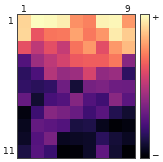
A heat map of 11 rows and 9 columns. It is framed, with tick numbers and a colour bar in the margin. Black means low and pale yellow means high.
Stripes: none. Calmest part: bottom middle. Slope: up to the top. Ninth with the lowest average: bottom right.
